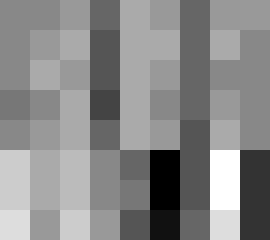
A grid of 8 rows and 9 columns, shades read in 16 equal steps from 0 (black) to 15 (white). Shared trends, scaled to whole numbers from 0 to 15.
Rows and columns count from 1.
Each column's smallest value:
7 8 9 4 5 0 5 8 3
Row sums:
74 76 73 70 75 70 71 71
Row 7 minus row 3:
4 0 2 3 -3 -9 -1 7 -5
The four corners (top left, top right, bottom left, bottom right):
8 9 13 3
